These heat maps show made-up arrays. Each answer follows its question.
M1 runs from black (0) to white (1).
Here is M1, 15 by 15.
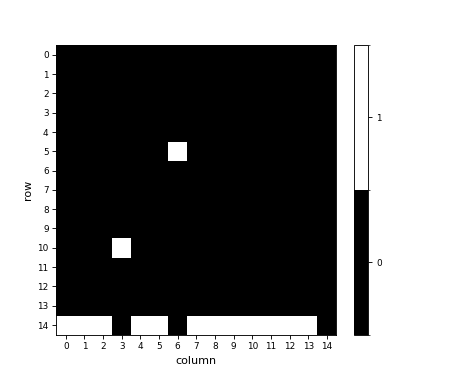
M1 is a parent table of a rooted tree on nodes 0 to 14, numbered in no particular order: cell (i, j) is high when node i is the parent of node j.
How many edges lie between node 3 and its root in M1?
2
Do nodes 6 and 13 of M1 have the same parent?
no
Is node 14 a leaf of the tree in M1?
no
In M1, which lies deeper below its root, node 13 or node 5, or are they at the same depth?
the same depth
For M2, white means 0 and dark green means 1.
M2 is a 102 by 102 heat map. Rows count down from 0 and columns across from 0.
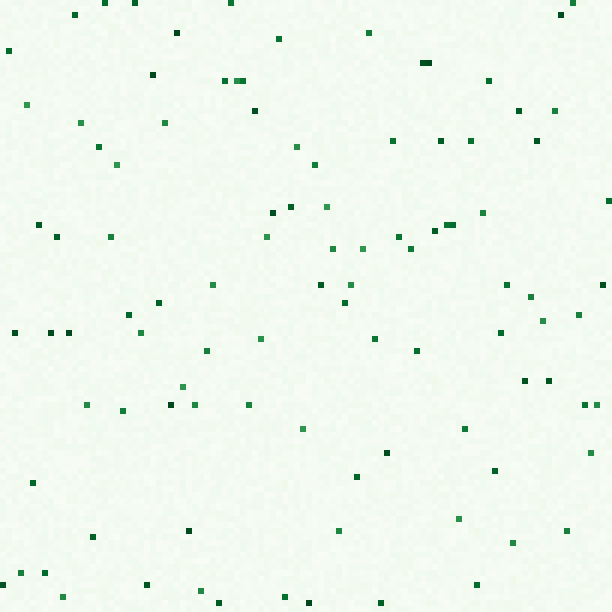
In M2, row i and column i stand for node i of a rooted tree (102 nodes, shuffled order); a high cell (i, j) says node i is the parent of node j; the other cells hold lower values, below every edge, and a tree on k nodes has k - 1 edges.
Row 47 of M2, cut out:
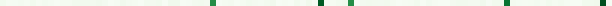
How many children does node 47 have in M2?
5
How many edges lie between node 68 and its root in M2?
2
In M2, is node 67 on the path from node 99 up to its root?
yes
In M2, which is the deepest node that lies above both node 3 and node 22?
0
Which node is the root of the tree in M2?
67
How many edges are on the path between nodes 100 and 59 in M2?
6
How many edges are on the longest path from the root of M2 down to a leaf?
9
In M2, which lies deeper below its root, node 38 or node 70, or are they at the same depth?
the same depth
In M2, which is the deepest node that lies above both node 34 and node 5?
47
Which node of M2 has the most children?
67
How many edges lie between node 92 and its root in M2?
7
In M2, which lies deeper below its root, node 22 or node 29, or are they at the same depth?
node 29
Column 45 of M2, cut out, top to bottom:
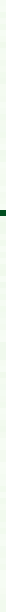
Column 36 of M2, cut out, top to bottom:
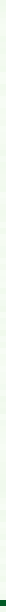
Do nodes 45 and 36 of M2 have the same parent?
no
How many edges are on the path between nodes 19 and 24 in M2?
7
